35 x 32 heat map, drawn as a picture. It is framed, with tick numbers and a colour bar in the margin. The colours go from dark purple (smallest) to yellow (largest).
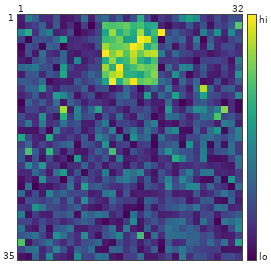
In the top middle lies a patch that is higher than the rest. There are no regular stripes. The values are skewed, with a long tail toward high values. The ninth with the highest average is the top middle.
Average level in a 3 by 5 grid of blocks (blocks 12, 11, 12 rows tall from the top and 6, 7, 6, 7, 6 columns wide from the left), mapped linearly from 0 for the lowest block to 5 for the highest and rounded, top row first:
0 1 5 1 0 | 0 0 0 0 1 | 0 0 0 0 0
